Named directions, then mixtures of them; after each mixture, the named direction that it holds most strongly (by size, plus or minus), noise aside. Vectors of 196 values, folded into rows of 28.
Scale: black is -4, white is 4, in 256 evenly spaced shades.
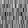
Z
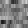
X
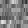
X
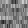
X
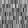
Z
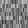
Z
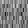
Z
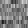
X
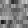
X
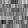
X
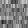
X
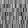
Z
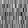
Z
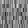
Z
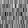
Z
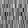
Z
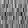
Z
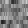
X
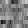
X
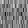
Z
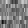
X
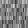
Z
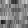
X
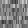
X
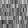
Z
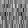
Z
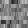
X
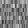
Z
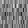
Z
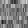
X
